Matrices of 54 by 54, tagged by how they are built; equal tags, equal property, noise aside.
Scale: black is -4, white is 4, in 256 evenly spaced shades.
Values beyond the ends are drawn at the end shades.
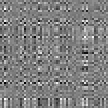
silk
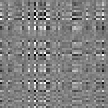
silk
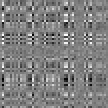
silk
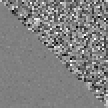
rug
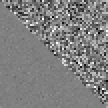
rug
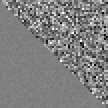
rug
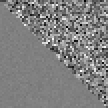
rug
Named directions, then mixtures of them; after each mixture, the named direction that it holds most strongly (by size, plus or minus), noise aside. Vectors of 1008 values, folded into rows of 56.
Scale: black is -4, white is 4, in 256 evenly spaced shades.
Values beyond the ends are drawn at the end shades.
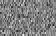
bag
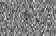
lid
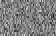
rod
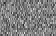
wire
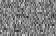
rod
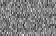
wire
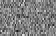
bag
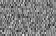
bag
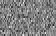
bag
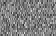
wire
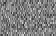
wire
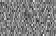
lid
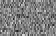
bag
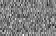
bag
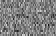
rod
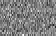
bag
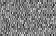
wire
